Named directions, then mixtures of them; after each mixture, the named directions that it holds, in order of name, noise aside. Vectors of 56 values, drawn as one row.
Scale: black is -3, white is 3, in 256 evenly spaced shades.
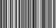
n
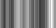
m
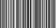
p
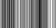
m, n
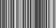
m, p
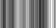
m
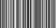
p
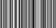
n, p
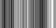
m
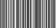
p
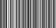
n, p
